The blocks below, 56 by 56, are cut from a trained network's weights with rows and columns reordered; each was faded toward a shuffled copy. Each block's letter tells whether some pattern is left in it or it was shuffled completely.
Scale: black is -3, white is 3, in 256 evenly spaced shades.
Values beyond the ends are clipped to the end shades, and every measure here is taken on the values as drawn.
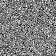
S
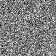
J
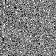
S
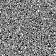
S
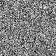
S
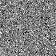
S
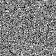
J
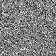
S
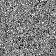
J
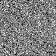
S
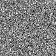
J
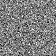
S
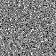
S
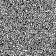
J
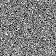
J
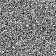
J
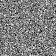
J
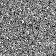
J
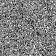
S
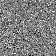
J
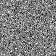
J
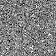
S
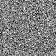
J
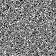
J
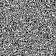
J
